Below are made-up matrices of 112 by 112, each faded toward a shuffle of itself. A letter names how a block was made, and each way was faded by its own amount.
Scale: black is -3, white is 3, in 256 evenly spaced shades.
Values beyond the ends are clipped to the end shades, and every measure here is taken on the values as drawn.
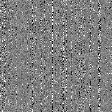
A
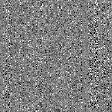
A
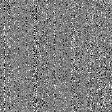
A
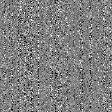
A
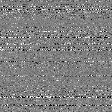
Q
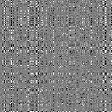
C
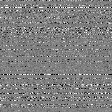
Q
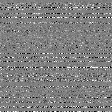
Q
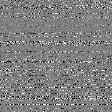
Q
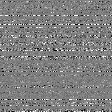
Q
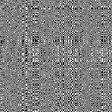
C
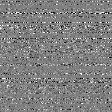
Q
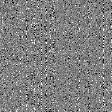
A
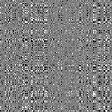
C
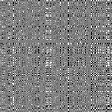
C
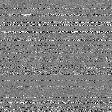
Q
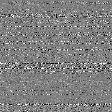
Q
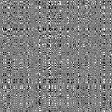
C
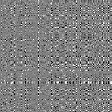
C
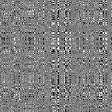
C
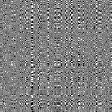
C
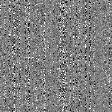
A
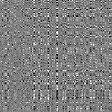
C
